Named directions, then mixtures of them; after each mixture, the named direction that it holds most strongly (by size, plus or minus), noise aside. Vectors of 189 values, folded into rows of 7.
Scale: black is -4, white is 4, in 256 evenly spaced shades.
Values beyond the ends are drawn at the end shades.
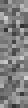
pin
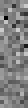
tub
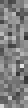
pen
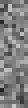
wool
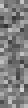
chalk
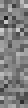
tub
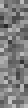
chalk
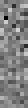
tub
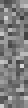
pen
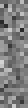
wool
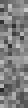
wool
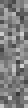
pen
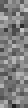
pin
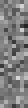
pin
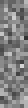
pen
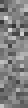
pin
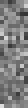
pen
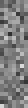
pen
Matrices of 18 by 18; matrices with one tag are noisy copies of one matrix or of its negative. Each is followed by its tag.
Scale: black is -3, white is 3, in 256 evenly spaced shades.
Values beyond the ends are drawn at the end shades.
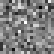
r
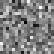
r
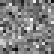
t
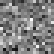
t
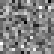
r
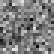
t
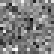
t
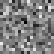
r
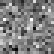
t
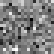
t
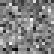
t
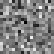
r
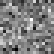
t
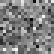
t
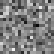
r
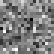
t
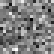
t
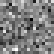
t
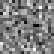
r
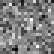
t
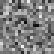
r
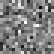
r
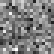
t
